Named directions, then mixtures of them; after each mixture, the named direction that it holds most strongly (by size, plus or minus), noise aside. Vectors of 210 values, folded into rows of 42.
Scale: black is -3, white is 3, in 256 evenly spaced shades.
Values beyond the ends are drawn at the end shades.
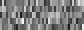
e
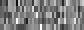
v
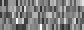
v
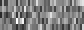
e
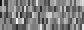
e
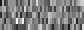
e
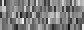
e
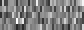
e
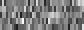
e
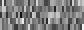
e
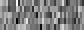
v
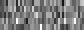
v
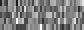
v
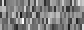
e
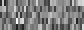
e
